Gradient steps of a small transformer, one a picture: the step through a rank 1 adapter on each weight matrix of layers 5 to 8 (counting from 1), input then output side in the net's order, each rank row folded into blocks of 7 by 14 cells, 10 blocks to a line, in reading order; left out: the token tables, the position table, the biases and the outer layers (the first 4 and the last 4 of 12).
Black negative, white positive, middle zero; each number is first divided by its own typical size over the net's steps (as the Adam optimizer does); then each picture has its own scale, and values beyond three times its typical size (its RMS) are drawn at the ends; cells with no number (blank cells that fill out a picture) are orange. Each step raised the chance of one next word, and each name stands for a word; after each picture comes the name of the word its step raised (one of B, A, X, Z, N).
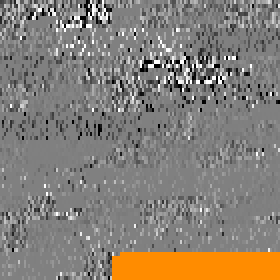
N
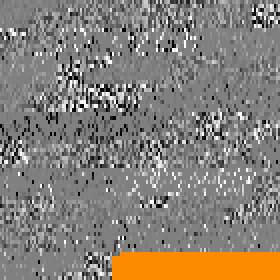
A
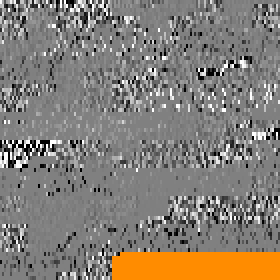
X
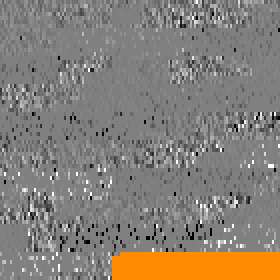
N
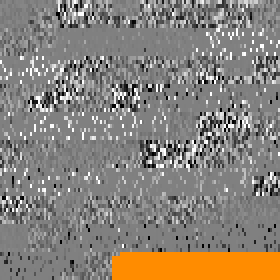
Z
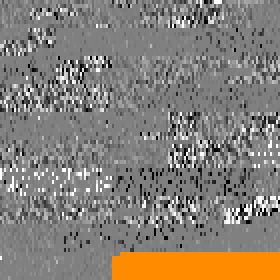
X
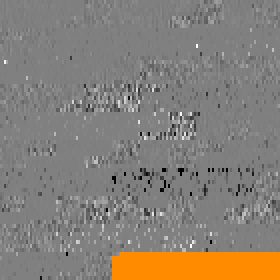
X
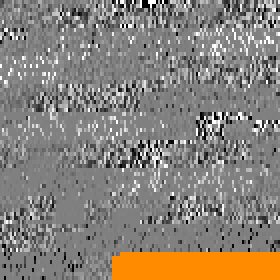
Z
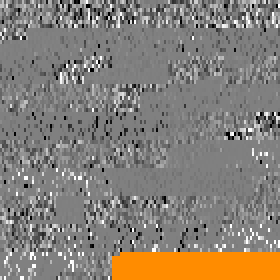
N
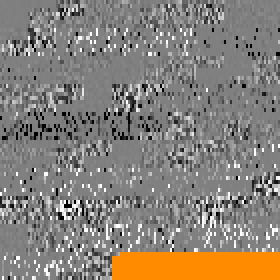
A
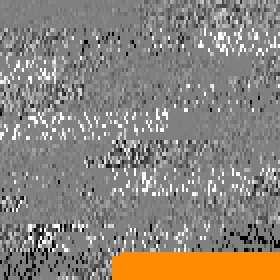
Z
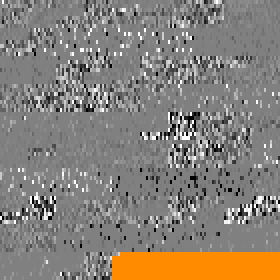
X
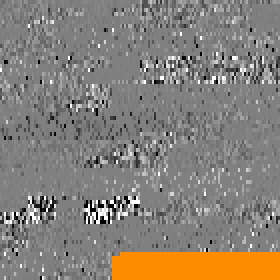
N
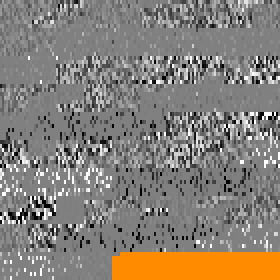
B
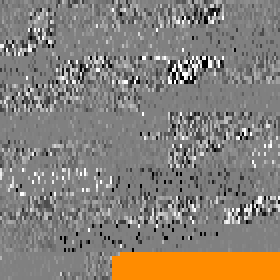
X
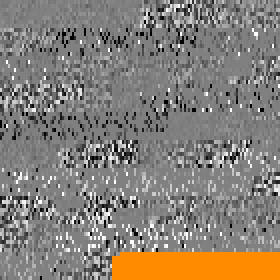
A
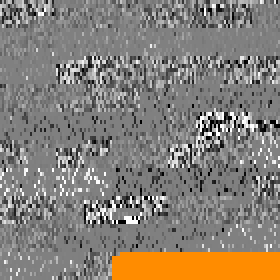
B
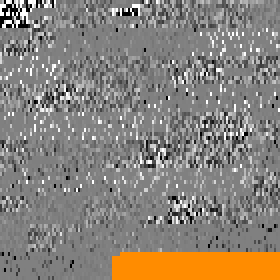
Z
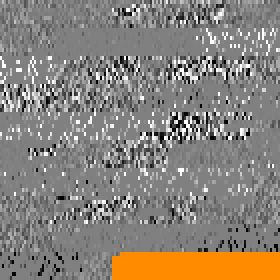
Z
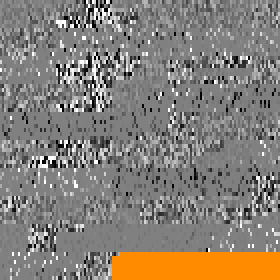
B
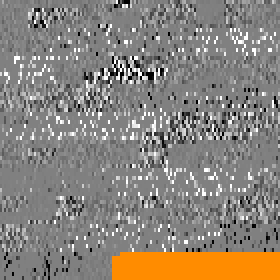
Z
